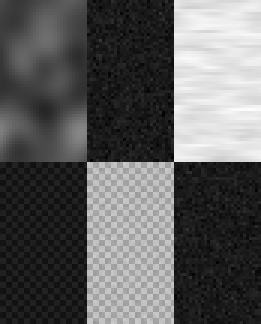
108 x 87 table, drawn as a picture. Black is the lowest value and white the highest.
It is made of 2 by 3 panels. Panel 1,1: low, smooth. Panel 1,2: very low, fine-grained, faint in contrast. Panel 1,3: very high, streaked across, faint in contrast. Panel 2,1: very low, checkered, faint in contrast. Panel 2,2: high, checkered. Panel 2,3: very low, fine-grained, faint in contrast.
